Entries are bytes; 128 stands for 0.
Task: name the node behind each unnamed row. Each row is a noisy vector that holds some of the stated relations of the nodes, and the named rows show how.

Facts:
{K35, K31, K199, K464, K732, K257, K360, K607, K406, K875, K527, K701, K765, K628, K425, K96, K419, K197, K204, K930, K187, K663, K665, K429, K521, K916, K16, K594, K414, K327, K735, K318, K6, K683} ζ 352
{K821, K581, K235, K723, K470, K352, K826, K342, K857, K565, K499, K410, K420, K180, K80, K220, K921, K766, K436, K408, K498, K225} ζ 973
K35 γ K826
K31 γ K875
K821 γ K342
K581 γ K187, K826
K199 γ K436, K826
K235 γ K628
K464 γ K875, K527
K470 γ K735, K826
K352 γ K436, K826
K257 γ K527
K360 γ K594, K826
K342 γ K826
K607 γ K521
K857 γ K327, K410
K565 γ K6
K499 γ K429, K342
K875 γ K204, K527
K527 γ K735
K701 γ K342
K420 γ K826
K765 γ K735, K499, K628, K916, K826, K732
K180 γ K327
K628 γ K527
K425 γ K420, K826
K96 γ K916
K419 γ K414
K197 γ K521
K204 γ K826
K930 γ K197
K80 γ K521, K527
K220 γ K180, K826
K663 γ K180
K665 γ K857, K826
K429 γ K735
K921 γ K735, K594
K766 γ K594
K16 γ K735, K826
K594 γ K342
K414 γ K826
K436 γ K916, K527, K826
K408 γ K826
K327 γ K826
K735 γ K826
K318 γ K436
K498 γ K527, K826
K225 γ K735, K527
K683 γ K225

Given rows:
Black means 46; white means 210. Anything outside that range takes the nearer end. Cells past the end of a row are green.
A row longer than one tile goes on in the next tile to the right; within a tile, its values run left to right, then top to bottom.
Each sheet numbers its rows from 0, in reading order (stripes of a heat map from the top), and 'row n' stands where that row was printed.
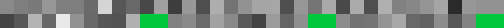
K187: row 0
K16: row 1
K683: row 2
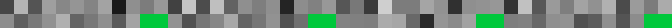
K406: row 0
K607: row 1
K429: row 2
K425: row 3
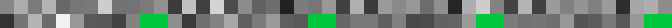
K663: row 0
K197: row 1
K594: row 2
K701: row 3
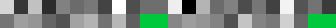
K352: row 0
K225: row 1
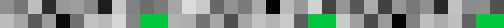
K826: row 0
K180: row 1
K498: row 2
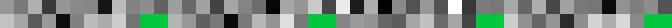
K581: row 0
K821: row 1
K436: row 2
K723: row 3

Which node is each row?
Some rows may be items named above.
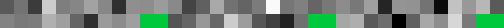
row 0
K429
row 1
K628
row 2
K342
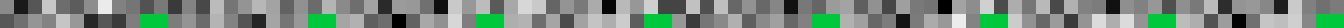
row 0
K527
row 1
K735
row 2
K342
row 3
K180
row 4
K521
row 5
K499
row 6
K410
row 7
K826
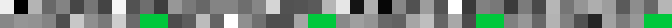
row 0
K225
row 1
K916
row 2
K436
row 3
K735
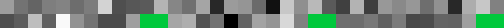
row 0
K916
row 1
K342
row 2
K594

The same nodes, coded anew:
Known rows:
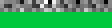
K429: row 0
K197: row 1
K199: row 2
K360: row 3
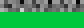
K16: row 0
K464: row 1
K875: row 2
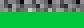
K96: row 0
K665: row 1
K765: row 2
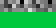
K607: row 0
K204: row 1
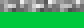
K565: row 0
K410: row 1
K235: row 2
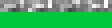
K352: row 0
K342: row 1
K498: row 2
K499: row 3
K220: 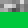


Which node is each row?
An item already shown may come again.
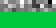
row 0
K921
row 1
K521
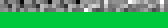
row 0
K663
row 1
K701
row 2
K701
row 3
K826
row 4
K80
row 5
K470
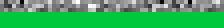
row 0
K607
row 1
K420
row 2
K225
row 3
K180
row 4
K436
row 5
K594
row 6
K607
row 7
K498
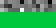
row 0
K735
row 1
K31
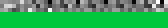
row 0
K220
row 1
K327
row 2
K930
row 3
K765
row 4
K765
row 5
K197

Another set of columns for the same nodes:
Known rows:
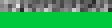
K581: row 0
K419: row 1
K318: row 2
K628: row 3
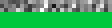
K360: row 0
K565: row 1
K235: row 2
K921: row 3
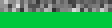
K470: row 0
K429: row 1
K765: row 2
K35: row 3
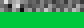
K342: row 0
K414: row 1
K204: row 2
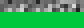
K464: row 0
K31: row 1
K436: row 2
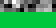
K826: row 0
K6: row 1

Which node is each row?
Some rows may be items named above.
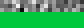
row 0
K180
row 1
K921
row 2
K204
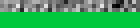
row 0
K220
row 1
K352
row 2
K31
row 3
K498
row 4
K521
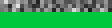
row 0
K499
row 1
K735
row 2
K701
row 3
K594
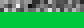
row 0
K235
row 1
K197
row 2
K327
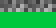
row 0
K204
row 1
K204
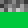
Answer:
K663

